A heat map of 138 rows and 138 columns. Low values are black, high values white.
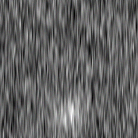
The bottom middle is the ninth with the highest average. A single bump stands in the bottom middle. Streaks run downward. Neither half mirrors the other. Overall the values sit about 40% of the way up the scale.
